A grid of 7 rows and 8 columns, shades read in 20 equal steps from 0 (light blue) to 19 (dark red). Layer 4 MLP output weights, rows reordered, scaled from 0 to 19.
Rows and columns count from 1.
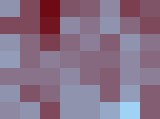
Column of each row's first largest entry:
3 3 3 2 6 2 3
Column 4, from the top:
12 7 10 9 7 6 6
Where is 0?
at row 7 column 7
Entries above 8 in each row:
6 6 5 5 5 4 2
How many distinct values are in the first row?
7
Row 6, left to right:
6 12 10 6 6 11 5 11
